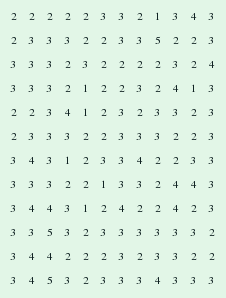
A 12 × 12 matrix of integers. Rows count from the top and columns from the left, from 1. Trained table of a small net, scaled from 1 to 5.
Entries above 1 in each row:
11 12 12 10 11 12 11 11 11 12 12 12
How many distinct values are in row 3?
3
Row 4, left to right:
3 3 3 2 1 2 2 3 2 4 1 3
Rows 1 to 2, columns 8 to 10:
2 1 3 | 3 5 2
